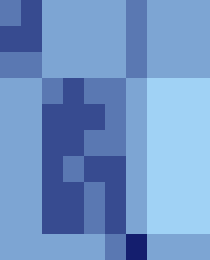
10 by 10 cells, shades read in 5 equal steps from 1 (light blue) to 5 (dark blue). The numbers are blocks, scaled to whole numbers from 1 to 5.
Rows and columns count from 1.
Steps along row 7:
same up down up same down down same same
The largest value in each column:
4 4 4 4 4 4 5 2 2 2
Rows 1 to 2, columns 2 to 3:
4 2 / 4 2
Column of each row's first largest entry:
2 1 1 4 3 3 3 3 3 7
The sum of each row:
24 25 23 22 24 23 24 24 24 24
